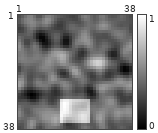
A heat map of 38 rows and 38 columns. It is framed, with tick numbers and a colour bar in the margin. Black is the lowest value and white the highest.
The bottom middle is the ninth with the highest average. The field is mottled with small blotches. Values change most from cell to cell in the bottom middle. An odd patch, higher than its surroundings, sits in the bottom middle.
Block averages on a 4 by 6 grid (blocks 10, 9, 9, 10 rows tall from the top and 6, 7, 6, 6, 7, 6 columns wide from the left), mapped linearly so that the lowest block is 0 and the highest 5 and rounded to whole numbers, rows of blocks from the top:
1 0 0 2 1 1 | 2 2 2 1 2 0 | 0 1 1 1 1 1 | 1 2 5 4 2 2
